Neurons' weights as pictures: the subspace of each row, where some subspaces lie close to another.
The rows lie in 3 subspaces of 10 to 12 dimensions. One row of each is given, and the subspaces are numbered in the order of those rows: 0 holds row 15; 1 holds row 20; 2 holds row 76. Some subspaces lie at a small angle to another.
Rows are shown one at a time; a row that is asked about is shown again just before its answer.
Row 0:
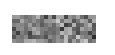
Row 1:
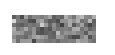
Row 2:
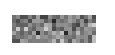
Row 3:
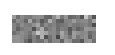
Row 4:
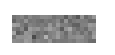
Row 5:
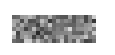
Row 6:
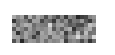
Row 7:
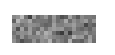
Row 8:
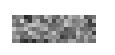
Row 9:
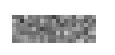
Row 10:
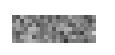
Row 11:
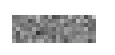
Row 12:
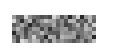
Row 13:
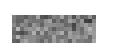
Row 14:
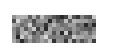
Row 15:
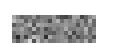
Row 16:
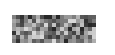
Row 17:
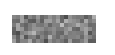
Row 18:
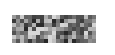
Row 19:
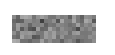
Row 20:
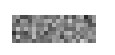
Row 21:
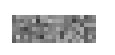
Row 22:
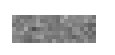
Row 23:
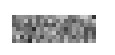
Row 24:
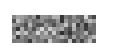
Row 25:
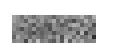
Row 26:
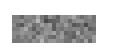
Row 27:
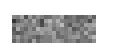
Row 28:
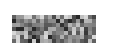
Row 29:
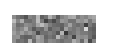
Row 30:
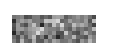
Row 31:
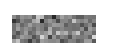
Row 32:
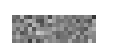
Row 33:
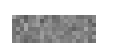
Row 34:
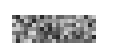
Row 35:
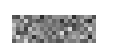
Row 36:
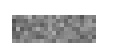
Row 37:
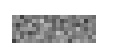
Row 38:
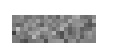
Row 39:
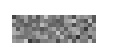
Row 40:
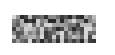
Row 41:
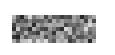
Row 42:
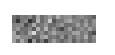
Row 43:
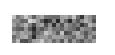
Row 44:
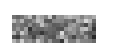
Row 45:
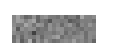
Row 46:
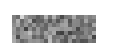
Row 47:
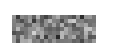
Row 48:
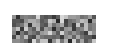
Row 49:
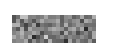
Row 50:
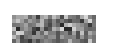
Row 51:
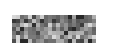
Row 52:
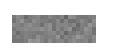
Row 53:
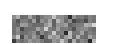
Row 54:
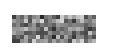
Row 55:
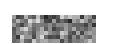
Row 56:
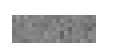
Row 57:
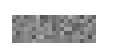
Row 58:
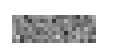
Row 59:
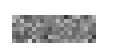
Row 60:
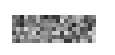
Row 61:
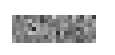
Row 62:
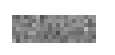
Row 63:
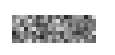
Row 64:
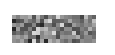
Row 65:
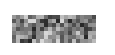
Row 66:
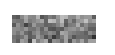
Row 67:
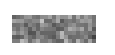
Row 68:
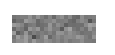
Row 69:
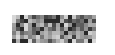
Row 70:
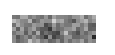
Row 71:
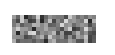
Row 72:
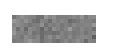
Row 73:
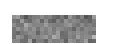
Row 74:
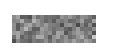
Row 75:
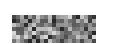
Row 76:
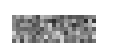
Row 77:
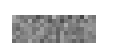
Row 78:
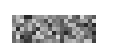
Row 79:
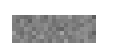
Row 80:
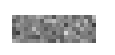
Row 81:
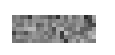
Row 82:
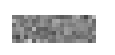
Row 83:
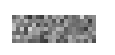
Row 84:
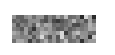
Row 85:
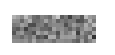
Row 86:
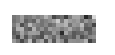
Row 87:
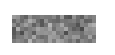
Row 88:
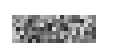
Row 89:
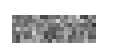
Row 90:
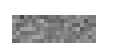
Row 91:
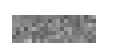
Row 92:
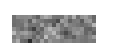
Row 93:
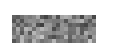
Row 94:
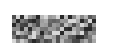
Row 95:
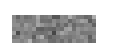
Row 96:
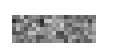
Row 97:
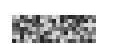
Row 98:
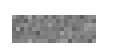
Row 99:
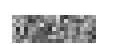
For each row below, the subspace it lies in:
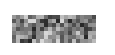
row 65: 2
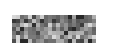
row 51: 2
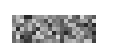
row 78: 2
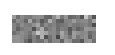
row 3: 1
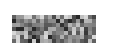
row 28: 0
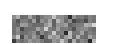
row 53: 2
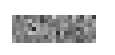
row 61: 2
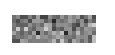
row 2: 1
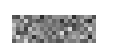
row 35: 1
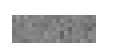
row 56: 2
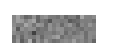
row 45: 0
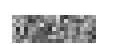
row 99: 0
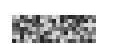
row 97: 2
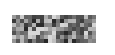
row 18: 0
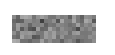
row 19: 2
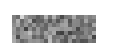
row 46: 1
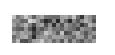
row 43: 2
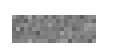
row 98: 1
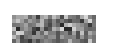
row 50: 0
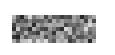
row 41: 0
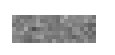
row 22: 1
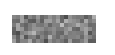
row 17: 1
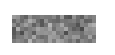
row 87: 0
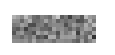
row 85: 0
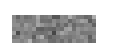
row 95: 1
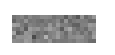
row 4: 0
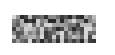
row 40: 2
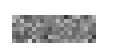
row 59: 0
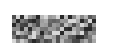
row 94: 2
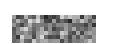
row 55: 2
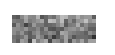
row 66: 1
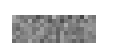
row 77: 2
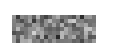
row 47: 1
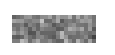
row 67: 2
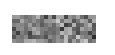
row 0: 0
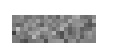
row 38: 0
